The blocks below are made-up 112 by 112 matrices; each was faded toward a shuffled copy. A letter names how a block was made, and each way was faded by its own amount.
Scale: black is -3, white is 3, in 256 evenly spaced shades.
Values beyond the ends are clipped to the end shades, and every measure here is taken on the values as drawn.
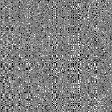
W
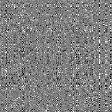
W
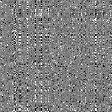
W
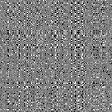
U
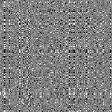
U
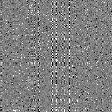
W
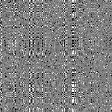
U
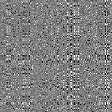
U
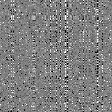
W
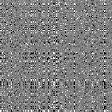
U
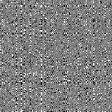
W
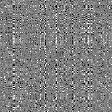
W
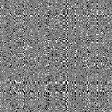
U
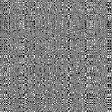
U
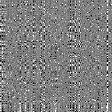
U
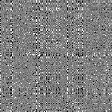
U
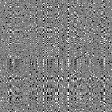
U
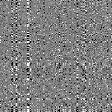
W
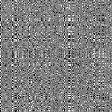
U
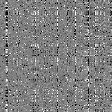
W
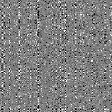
W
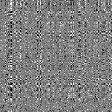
U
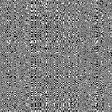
U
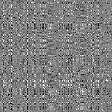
U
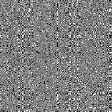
W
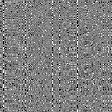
U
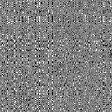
W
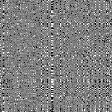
U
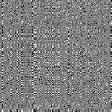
U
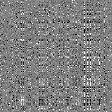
W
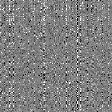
W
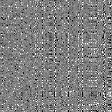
W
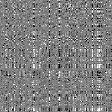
U
